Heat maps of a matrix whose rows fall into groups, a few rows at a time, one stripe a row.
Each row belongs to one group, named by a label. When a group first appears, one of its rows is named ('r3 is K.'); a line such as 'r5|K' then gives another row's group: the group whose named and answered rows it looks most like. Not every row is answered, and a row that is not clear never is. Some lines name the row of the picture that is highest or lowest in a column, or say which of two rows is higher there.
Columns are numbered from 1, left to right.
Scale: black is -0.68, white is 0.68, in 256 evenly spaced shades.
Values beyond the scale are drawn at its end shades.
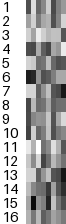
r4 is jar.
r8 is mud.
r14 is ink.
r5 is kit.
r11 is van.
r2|mud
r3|van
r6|jar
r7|kit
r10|mud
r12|van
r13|kit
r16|van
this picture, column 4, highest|3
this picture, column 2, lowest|15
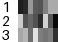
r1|jar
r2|ink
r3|kit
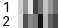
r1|van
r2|ink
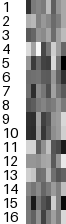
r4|van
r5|ink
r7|ink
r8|jar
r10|jar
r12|mud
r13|kit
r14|jar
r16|jar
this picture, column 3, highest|4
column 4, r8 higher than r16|Yes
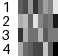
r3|mud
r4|ink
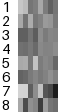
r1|kit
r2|van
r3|jar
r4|jar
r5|kit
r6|jar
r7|kit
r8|ink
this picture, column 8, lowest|7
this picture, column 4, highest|5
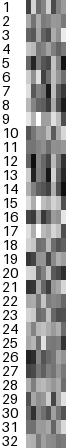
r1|mud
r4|kit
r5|ink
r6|van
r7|ink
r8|ink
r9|van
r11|jar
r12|ink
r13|ink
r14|ink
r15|van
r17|van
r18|kit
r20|kit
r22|kit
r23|kit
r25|kit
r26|jar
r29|mud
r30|ink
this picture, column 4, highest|25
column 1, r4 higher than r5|Yes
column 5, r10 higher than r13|Yes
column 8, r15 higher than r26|No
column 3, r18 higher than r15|No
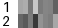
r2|jar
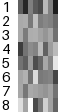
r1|ink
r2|kit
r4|mud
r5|jar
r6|kit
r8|van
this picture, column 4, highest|6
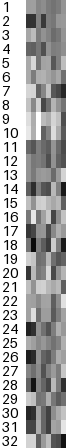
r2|jar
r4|jar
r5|mud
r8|van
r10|van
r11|ink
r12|ink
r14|ink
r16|mud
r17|jar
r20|mud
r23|mud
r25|mud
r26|jar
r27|jar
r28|ink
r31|jar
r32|kit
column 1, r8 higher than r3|Yes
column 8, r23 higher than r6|Yes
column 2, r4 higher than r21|No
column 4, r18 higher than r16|No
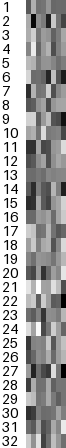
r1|mud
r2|ink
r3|mud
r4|mud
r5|kit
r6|ink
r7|mud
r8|jar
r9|kit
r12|jar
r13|jar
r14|ink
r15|jar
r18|mud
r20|jar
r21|van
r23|jar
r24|van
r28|mud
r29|kit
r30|jar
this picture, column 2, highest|4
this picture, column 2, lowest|2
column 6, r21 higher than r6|Yes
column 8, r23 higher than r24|Yes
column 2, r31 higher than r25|No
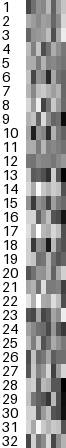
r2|mud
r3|mud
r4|van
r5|kit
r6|ink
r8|van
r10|ink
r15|ink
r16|kit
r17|van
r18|ink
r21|kit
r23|jar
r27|mud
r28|kit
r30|kit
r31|van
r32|mud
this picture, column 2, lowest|10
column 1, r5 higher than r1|Yes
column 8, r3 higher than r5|Yes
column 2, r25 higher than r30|No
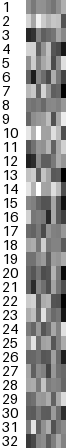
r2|van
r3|jar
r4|kit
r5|mud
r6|ink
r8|jar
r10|van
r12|jar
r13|kit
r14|van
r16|ink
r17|jar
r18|kit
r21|ink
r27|ink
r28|kit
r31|mud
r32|jar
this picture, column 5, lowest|16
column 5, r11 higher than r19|Yes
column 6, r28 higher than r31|Yes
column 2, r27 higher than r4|No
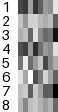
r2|van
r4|jar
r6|van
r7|kit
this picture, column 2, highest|5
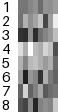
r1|jar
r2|mud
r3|jar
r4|van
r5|van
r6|ink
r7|mud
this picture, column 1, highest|4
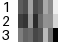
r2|jar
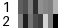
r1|jar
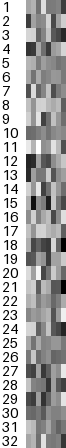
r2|mud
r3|kit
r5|kit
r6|van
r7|mud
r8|van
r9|van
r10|jar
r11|van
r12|jar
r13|mud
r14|van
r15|ink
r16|mud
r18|ink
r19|jar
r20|van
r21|kit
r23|mud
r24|kit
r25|van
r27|jar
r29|jar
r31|kit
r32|kit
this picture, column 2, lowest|15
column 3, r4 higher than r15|Yes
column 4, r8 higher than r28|Yes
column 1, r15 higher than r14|No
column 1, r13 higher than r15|No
